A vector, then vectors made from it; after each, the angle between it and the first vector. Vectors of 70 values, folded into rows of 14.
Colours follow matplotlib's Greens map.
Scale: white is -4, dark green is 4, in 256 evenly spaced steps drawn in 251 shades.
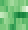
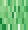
orthogonal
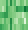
partly opposed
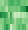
nearly opposite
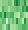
partly opposed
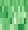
partly opposed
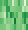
partly aligned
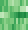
nearly parallel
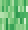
partly aligned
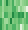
partly aligned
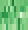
partly opposed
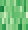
orthogonal
